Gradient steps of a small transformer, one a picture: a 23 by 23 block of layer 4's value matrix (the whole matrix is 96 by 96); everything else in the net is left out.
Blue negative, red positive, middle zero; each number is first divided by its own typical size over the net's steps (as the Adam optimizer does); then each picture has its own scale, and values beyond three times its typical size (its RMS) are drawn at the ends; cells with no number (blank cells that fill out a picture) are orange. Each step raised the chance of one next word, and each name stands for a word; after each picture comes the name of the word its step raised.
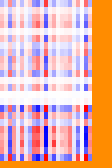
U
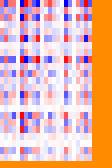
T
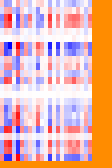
U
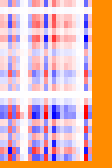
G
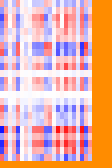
U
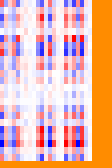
U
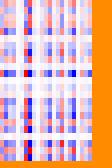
G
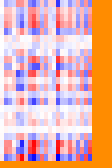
T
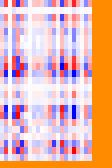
G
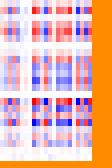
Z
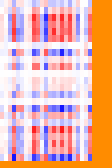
U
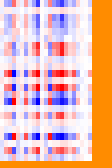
T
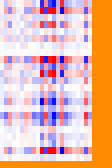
T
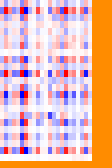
T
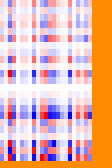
G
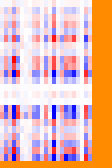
G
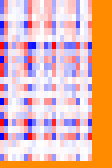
Z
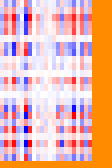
U
